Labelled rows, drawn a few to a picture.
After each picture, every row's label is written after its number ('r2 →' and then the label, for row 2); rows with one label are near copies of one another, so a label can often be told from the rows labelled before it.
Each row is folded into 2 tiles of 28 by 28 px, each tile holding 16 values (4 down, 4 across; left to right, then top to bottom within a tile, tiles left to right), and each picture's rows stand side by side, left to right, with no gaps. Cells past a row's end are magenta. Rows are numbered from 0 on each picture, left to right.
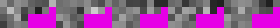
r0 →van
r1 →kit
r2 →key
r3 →key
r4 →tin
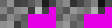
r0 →key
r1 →key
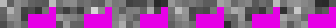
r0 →van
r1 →kit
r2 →key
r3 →van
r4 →van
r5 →tin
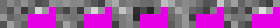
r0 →kit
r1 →kit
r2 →van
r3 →van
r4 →kit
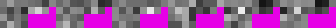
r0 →kit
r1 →key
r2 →kit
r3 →van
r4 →tin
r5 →tin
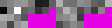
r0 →tin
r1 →van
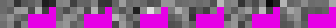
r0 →key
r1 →key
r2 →kit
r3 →van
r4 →key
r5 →van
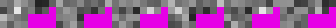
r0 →tin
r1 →van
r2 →kit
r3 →van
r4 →kit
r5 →key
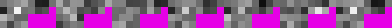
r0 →tin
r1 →van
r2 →key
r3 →tin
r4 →tin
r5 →kit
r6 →tin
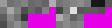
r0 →van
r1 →tin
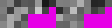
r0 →key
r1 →tin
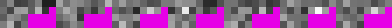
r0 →key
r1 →van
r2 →kit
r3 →tin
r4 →key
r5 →kit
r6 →kit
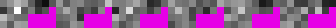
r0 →tin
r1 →van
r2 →tin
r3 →van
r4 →tin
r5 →key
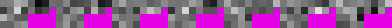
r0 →tin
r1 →key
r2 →kit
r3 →tin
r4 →van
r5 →kit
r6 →van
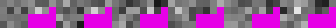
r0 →kit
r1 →kit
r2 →key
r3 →van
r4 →key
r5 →tin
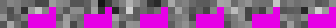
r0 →kit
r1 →key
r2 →tin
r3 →van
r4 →van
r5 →kit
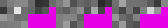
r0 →tin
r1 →key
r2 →kit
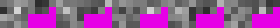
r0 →tin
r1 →van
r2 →kit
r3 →van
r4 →key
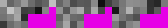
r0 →van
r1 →key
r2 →tin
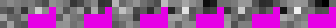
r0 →kit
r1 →key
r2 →van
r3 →tin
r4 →tin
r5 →tin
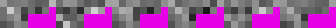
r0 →van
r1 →kit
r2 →van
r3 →van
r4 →kit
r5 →van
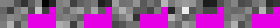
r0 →key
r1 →key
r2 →van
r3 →tin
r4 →key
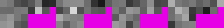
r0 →key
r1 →tin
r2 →key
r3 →van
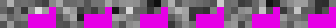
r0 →kit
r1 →van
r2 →tin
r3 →van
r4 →key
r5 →tin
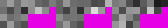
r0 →kit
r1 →kit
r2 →key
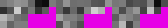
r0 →tin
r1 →kit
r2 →key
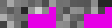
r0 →kit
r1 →key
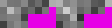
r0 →van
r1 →van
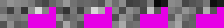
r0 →kit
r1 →kit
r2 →key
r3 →key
